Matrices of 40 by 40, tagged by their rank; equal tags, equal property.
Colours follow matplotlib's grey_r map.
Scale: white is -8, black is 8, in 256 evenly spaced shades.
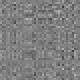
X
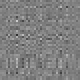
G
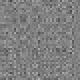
X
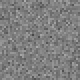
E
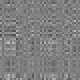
G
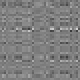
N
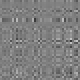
N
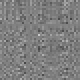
X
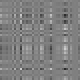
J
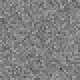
E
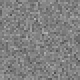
E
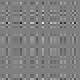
J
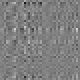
G
